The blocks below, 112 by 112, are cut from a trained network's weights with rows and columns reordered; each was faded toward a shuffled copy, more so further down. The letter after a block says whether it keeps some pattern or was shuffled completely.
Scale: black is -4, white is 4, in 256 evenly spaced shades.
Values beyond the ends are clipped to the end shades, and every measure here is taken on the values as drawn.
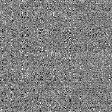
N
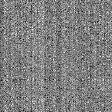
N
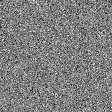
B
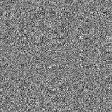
N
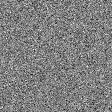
B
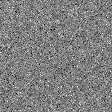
B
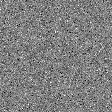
B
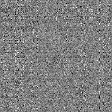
N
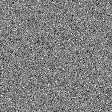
B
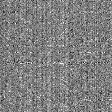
N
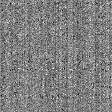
N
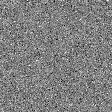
B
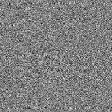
N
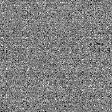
N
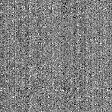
N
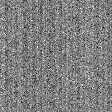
N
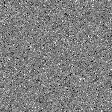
B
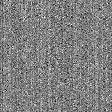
N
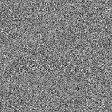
N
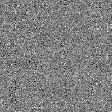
N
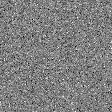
B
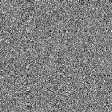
N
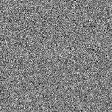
N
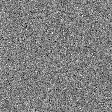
B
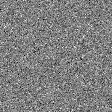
B
